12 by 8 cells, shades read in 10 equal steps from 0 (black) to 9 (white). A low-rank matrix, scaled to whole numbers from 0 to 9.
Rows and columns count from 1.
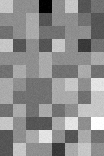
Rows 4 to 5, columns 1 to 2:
7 3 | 5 5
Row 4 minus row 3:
3 -2 -1 -1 3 0 -3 1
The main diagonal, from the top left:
7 5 6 3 5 4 5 7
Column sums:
61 61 58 52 59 66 59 64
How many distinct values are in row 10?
6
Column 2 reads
5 5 5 3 5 6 5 4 6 5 5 7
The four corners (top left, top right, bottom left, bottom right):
7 4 3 5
